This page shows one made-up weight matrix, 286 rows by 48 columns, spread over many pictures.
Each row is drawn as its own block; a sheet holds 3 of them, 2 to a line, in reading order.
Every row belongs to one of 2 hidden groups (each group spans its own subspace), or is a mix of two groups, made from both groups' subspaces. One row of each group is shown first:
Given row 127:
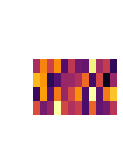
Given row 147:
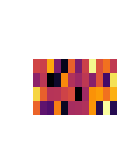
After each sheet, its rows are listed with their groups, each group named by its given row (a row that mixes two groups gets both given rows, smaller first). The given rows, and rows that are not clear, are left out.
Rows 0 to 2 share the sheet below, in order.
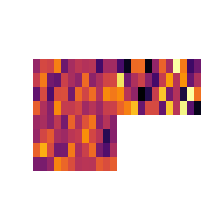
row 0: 127
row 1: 147
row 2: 127
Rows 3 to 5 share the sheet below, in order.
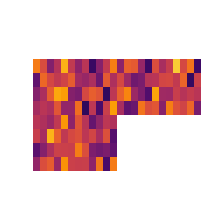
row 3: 147
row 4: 127 and 147
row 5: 147
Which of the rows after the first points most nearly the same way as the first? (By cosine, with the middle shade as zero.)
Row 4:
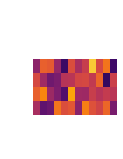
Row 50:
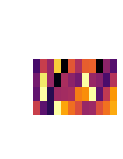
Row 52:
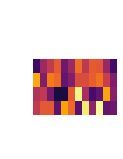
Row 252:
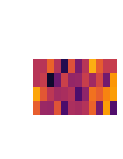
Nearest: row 252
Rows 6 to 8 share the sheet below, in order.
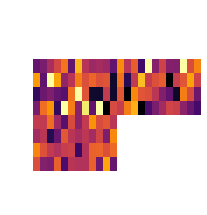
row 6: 147
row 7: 127
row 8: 147
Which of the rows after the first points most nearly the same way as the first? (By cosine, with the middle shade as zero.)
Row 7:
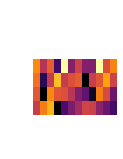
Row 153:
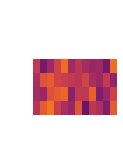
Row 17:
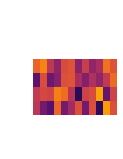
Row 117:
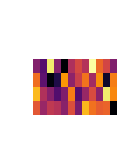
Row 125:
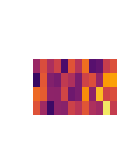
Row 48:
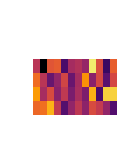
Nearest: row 153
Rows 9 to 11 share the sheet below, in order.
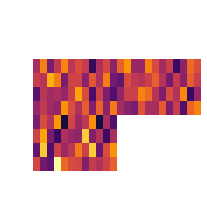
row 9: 147
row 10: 147
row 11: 127
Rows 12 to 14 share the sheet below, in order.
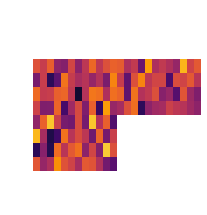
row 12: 147
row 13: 127
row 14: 127 and 147
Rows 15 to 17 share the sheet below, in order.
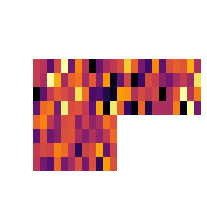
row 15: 147
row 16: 147
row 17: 147
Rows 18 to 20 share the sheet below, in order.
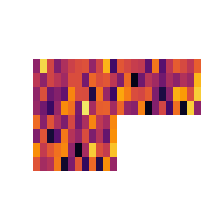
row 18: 147
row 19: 147
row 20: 147
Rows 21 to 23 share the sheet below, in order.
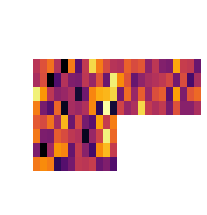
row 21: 147
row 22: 127
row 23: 127
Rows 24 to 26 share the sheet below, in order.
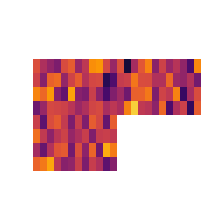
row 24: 127
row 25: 147
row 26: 127 and 147
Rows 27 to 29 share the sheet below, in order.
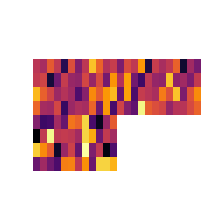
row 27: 147
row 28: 127
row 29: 127
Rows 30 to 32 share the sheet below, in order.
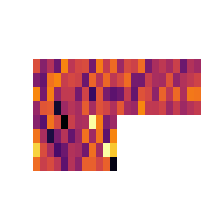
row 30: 127
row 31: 127
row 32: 147
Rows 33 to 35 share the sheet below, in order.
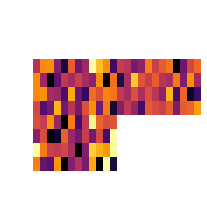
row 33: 127 and 147
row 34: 127 and 147
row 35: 147
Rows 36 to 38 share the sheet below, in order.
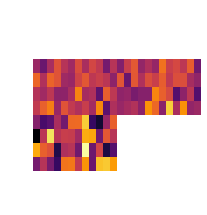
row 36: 147
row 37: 147
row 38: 127
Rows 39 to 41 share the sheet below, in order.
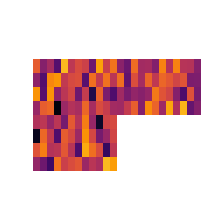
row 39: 127
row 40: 147
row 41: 127 and 147
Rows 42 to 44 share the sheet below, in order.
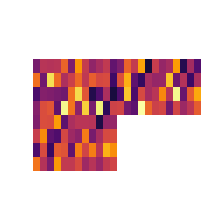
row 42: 147
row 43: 127
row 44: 127
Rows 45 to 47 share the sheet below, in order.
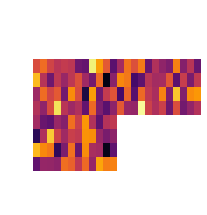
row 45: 127
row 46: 127
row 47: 127
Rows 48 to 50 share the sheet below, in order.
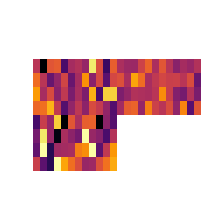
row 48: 147
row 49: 147
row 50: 127
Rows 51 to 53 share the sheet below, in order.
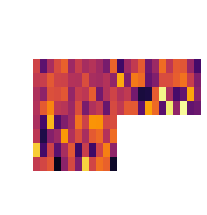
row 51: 147
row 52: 147
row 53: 127 and 147
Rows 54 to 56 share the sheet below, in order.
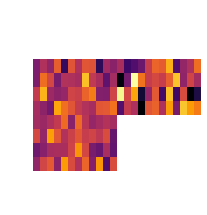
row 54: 127
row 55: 127
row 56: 147
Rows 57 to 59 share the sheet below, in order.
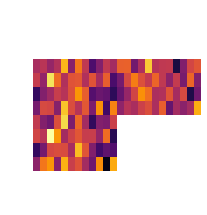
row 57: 147
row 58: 147
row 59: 147
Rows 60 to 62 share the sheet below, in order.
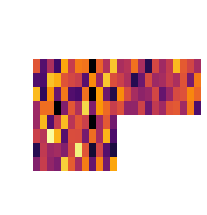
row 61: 147
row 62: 147
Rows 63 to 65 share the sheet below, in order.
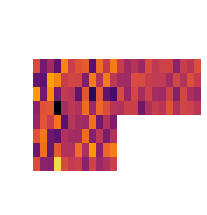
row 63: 127
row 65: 127
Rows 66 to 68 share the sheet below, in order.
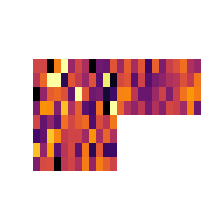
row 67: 147
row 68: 127
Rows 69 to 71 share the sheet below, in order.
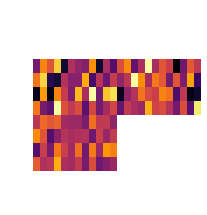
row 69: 127
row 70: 147
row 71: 127
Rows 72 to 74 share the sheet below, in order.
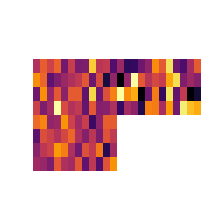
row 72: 127
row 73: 127
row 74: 147
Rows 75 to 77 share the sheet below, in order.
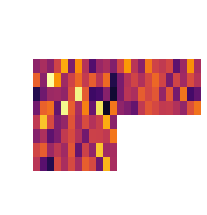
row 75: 147
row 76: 147
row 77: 147
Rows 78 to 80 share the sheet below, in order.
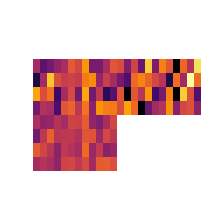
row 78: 127
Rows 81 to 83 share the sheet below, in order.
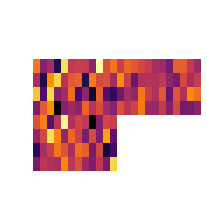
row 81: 127
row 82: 127
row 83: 147
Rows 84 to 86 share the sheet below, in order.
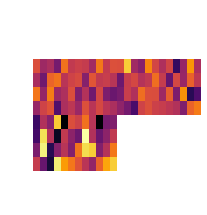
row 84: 127
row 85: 147
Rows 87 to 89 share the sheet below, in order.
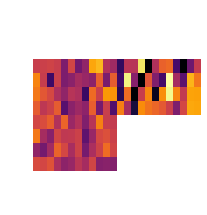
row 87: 127 and 147
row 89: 127
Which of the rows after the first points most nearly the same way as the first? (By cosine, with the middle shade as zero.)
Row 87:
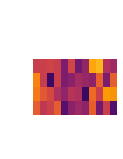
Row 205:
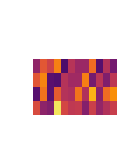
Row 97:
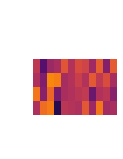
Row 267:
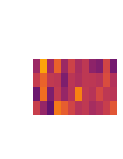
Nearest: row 205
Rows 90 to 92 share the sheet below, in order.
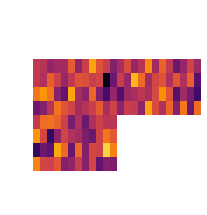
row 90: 127
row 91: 147
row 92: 127
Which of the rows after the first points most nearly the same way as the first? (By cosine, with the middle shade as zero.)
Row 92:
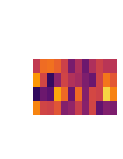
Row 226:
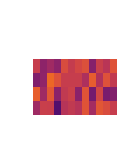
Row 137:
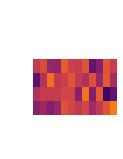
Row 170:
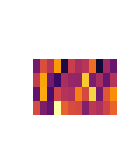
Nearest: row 170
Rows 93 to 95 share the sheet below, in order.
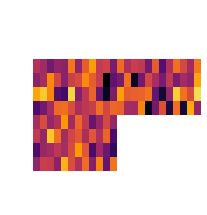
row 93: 127
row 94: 147
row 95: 147
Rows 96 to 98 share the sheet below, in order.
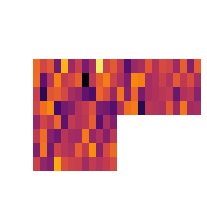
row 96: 127
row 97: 127 and 147
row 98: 127
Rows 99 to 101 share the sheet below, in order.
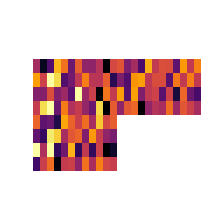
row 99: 147
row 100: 127
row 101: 127
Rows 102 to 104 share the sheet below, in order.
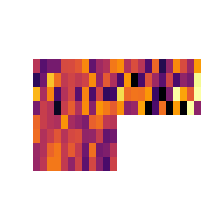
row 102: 127
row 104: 127 and 147
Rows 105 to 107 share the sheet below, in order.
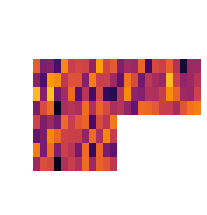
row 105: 127
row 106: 127
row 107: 127
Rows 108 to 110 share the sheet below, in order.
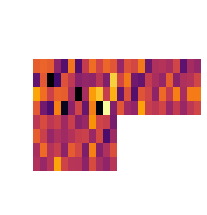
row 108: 147
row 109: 127
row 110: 127
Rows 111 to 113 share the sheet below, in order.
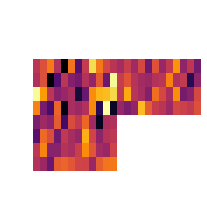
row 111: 147
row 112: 127
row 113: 127
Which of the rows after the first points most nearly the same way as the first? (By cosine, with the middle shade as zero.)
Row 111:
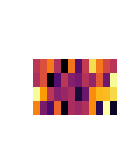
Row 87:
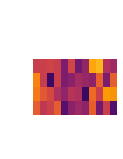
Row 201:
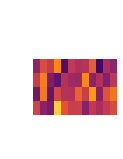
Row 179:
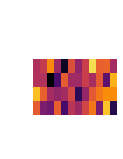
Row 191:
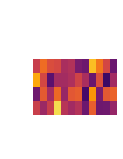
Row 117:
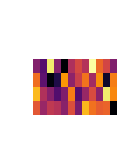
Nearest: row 179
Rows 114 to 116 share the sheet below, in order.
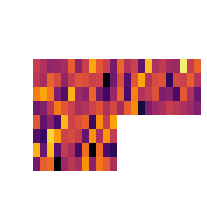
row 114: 127
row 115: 127
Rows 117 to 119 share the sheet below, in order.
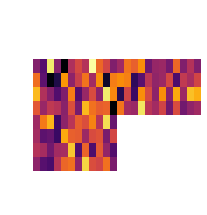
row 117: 147
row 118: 127
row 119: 147
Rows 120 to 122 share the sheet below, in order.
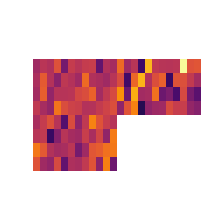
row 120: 127
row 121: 127
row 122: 147
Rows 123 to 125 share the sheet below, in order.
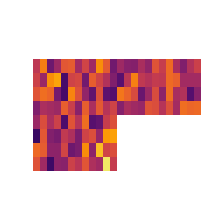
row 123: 127 and 147
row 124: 127
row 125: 127 and 147
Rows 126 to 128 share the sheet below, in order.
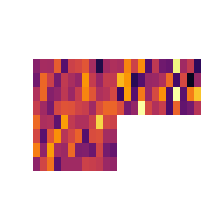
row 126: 127
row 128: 127
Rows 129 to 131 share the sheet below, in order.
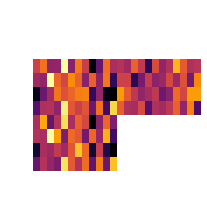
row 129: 147
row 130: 147
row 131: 147
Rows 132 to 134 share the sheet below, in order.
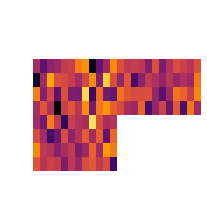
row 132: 127
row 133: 147
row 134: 147
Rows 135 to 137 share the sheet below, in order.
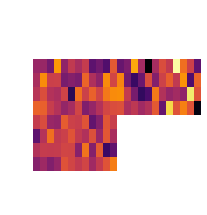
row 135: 127 and 147
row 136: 147
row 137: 127 and 147
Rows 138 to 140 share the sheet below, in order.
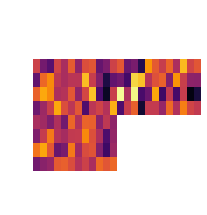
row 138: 127 and 147
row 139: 127
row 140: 127
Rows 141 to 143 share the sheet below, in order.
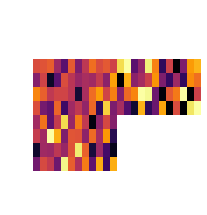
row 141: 147
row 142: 147
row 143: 147
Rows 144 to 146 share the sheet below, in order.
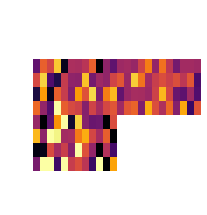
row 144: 127
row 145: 147
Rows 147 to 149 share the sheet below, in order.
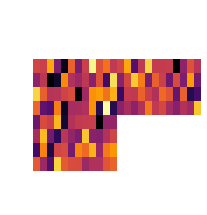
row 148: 147
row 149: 127
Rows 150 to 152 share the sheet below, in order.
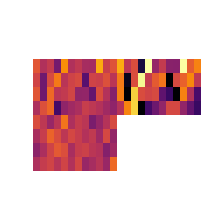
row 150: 127
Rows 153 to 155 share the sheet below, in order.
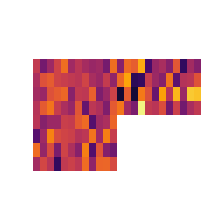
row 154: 127
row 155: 127
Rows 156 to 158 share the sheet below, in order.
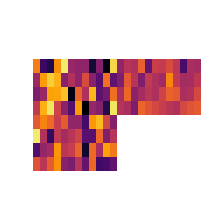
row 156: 147
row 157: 127
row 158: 127
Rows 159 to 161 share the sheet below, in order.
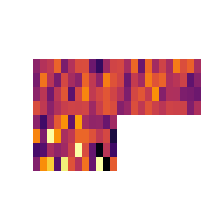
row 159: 127
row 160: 127 and 147
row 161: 147
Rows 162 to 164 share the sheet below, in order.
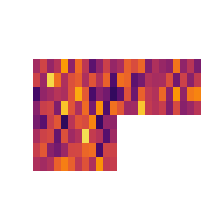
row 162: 147
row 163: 127
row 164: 127 and 147
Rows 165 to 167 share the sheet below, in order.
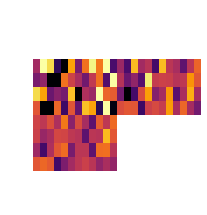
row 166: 127 and 147
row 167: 127
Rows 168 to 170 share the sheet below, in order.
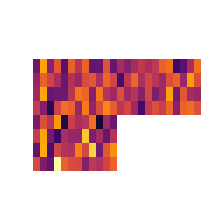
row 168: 127 and 147
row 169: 127
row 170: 127
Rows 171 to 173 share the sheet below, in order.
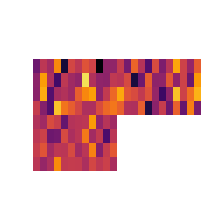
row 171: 127
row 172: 147
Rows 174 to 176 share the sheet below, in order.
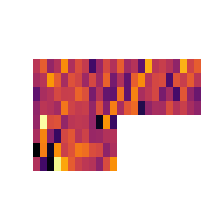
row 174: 147
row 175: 127
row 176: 127 and 147
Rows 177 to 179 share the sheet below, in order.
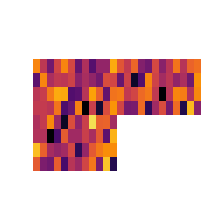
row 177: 147
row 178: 147
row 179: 147
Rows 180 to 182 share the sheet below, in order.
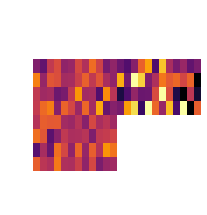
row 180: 147
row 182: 127
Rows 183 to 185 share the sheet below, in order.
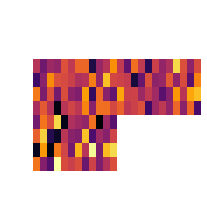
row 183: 127
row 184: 147
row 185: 127
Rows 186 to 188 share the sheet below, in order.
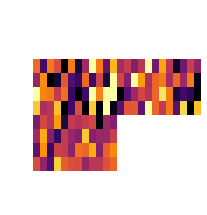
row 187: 147
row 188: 127
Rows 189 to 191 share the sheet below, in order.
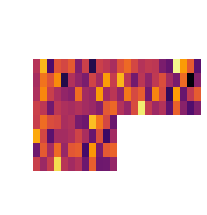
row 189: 147
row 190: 127
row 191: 127
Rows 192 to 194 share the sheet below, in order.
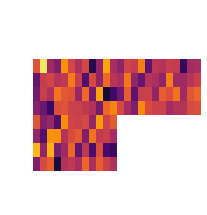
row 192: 147
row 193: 127
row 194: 127
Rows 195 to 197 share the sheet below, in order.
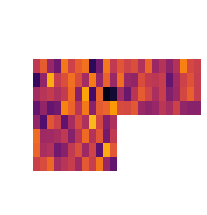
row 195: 127 and 147
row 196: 127
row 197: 147
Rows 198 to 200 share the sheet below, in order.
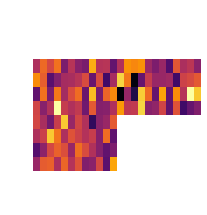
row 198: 127
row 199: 127
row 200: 147
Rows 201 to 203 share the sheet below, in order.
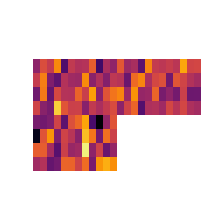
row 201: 127
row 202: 127
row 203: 127
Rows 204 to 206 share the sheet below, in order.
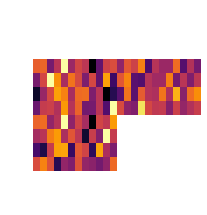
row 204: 147
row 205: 127
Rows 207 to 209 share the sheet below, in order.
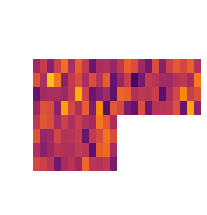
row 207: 147
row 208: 147
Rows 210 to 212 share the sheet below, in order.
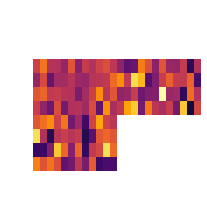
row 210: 147
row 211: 147
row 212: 127
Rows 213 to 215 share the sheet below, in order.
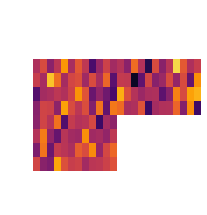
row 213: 147
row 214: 147
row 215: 127
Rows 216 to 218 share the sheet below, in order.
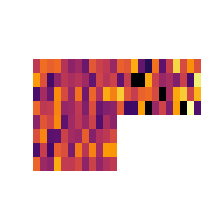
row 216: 127
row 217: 147
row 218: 127
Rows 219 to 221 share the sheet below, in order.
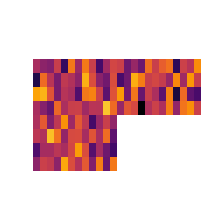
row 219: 127 and 147
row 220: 127
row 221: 147
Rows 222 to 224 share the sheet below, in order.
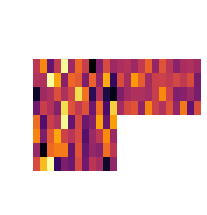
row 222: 147
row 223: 147
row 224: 127 and 147
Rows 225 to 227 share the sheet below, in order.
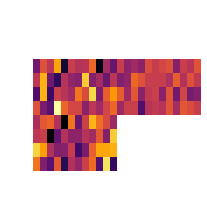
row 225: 127
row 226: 127
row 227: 147
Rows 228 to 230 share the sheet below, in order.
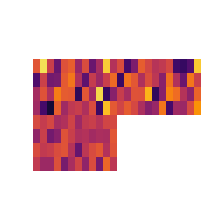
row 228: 147
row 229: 127 and 147
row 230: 147
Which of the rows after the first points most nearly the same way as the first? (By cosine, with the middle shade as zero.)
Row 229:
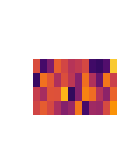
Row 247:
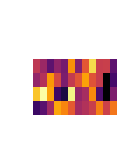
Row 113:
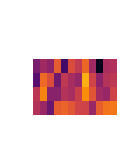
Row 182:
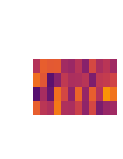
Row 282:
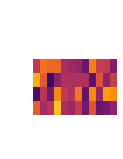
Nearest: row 113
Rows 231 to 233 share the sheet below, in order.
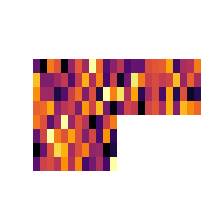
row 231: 147
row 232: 127
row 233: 147
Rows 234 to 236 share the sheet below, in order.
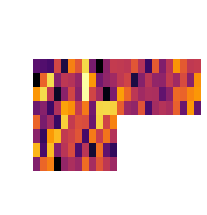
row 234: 127
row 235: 147
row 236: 127
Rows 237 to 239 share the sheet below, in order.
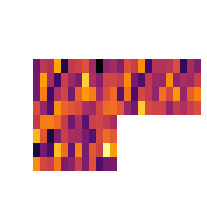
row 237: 127
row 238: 127
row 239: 127
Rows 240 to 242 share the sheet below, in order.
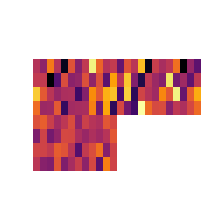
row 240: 147
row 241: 127
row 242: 147
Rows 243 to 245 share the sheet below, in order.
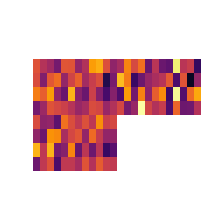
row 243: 127
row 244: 127
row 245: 127
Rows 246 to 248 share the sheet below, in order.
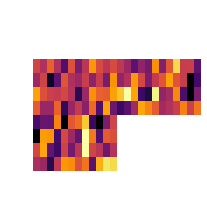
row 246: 147
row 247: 127
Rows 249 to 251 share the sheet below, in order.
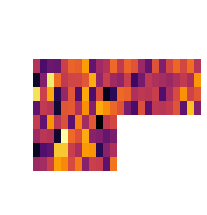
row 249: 127
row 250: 147
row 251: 127 and 147
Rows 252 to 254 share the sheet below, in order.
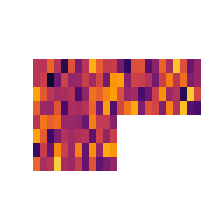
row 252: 147
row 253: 147
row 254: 127
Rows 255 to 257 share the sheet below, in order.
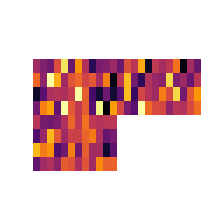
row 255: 147
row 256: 127
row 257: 127
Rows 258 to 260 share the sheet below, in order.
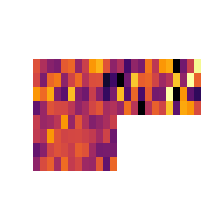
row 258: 127
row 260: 147
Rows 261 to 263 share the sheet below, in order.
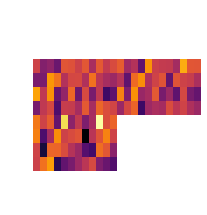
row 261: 127
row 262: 127
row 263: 127
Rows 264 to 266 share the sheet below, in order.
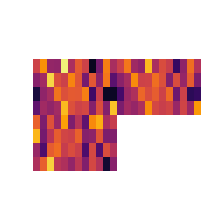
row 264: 147
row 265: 147
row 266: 127 and 147
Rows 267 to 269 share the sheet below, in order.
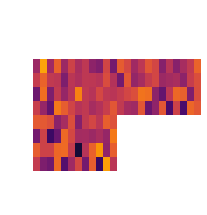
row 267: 127 and 147
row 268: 147
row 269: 147
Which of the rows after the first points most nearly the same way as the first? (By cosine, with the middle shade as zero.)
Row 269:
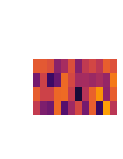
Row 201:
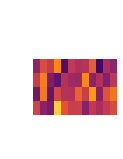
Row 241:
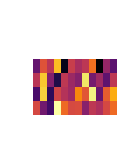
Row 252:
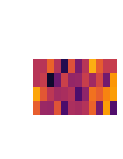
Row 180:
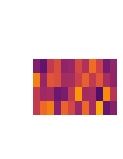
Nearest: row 252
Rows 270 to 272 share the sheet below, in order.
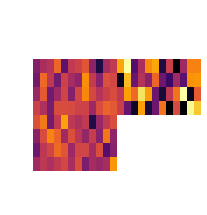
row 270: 127
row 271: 147
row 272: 147
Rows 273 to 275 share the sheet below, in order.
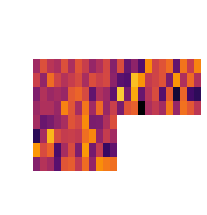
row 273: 147
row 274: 127
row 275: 127
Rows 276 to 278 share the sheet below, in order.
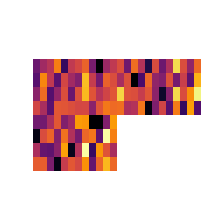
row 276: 127
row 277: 147
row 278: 127
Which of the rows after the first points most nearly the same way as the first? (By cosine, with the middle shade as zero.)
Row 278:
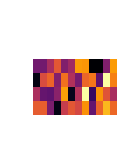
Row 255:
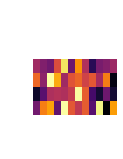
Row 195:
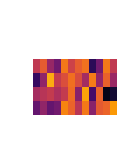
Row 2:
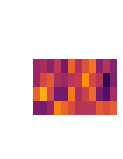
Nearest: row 195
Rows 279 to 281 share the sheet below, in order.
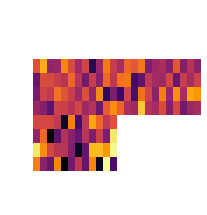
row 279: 147
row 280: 127
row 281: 147
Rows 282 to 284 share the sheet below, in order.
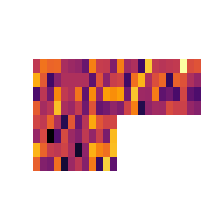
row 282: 127
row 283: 127
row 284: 147
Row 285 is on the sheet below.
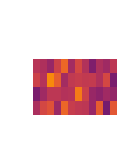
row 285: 147
